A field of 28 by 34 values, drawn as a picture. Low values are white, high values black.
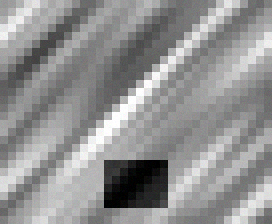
No overall slope runs across the table. Streaks slant up to the right. In the bottom middle lies a patch that is higher than the rest. The bottom middle is the ninth with the highest average.
